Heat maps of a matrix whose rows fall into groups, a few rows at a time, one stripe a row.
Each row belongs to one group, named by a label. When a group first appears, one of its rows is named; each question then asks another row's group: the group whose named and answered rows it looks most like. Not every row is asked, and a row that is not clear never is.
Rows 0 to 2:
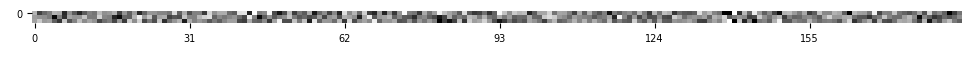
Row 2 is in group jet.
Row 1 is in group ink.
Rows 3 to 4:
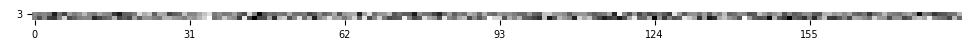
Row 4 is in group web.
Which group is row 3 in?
ink
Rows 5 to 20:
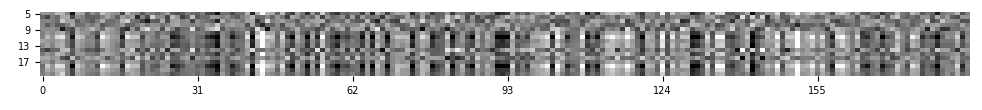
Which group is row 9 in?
ink
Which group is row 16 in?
jet
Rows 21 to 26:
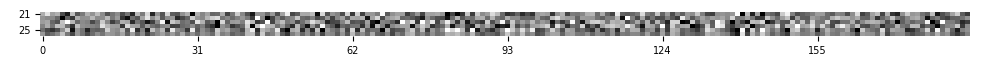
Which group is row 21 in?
jet
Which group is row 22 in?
ink
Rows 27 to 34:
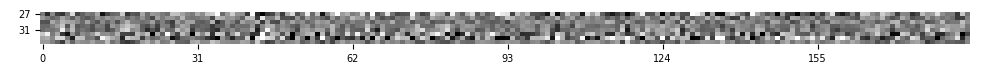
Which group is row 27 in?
web
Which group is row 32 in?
jet
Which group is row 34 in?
ink
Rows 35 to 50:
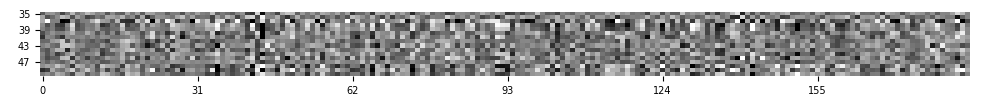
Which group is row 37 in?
jet
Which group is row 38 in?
web
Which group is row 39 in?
web
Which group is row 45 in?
web
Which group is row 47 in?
web
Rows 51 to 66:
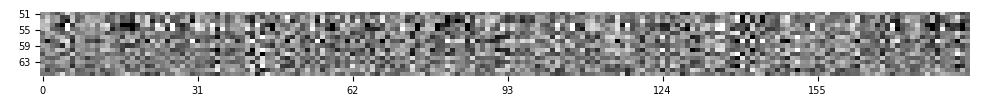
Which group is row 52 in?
jet
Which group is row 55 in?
ink
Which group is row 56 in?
jet
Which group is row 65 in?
web
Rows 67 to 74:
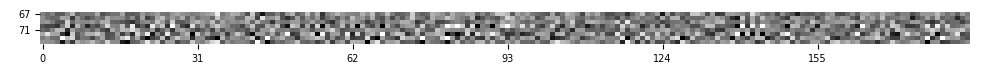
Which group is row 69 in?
ink
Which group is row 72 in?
jet
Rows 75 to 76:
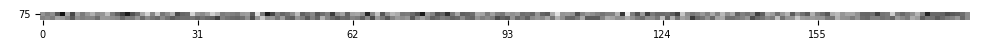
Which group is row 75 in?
ink
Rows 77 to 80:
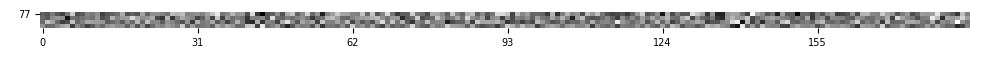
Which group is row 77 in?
web
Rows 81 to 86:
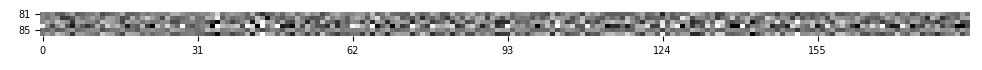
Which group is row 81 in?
web
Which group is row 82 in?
ink
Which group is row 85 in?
web
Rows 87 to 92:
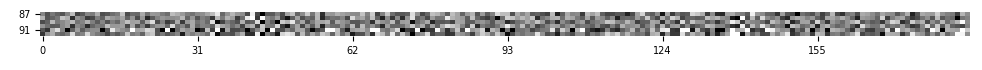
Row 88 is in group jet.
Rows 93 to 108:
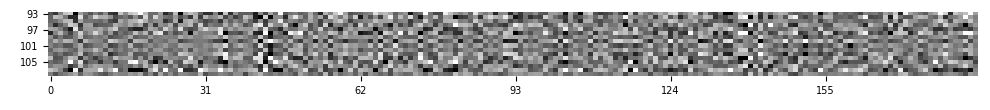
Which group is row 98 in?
jet
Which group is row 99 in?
web
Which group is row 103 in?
web
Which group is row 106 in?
jet
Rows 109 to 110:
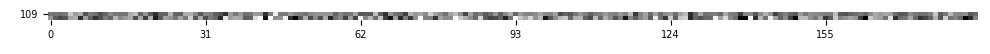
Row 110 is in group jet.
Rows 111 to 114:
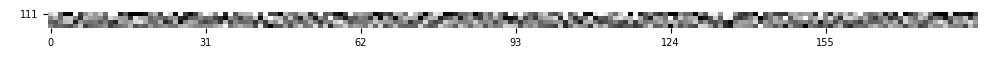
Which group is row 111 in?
ink
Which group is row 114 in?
web
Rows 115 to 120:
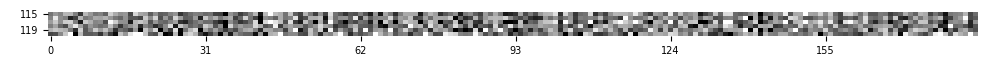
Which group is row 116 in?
jet
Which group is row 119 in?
jet
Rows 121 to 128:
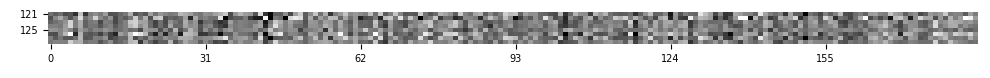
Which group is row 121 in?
web
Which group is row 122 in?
jet
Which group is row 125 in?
jet
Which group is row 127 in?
web
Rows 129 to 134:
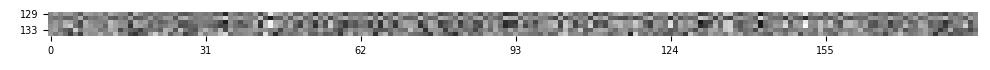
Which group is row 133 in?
ink
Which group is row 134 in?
ink
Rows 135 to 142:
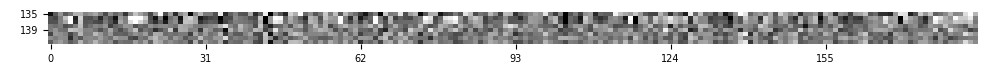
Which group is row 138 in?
web
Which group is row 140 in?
jet
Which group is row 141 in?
ink
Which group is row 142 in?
jet
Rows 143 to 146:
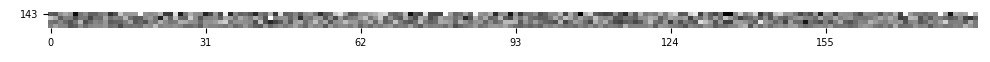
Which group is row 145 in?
web
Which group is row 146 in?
jet
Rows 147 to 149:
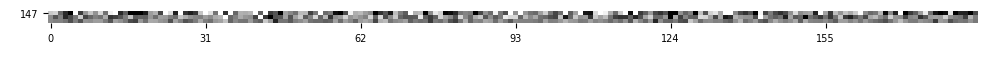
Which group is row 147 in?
ink
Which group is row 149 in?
ink
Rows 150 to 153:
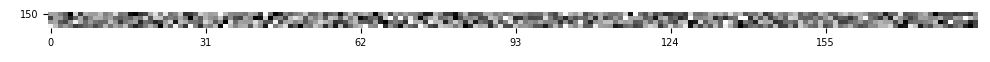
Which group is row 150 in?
ink
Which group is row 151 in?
jet
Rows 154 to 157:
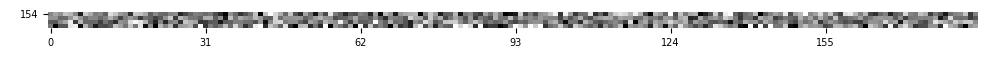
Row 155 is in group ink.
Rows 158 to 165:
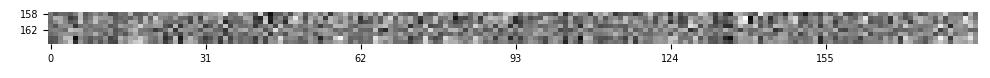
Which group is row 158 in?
web
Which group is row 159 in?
jet
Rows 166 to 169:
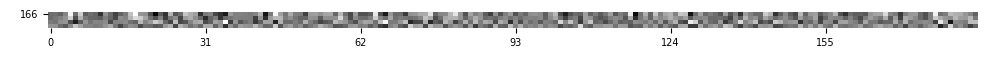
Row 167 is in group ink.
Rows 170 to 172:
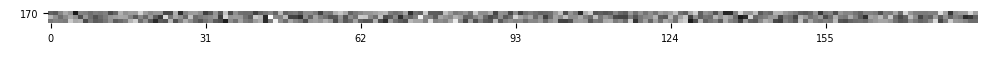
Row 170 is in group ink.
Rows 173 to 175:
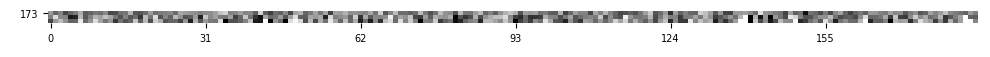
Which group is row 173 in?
web
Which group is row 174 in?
jet
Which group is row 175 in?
jet
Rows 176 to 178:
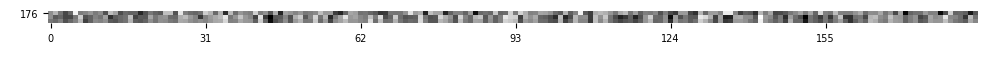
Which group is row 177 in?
web
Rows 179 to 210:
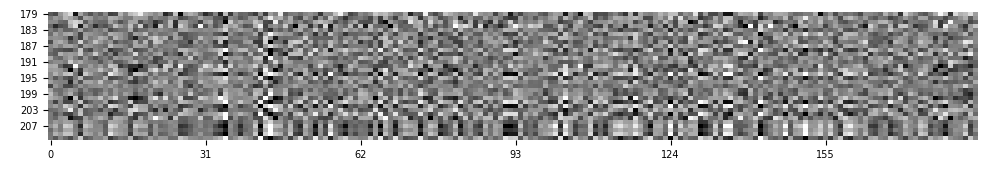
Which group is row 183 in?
web
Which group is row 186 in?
jet
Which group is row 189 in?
jet
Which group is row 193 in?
ink
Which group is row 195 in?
web
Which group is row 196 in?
ink
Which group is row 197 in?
jet
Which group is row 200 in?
ink
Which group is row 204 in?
web
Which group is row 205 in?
ink
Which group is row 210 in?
web
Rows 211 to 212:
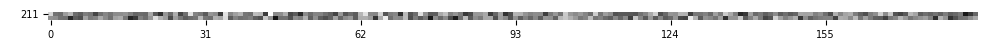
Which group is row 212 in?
ink
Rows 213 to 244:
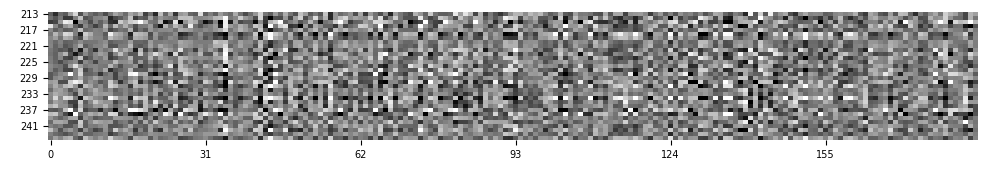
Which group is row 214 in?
web
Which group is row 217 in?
web
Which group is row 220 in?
web
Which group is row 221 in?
web
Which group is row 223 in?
ink
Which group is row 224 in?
web
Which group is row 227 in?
web
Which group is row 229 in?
jet
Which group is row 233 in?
jet
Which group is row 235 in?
jet
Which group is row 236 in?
jet
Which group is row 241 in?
web
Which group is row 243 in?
web
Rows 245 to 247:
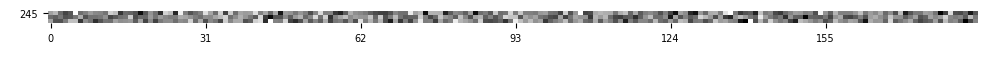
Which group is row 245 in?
ink
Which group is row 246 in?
web
